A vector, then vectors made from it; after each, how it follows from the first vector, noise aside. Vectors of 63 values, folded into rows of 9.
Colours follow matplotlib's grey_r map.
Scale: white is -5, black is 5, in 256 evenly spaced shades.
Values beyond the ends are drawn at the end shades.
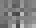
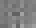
shrunk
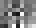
scaled up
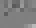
partly zeroed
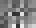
scaled up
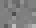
partly zeroed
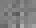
shrunk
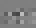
partly zeroed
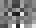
scaled up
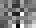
scaled up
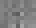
shrunk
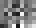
scaled up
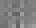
shrunk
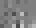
partly zeroed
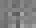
shrunk
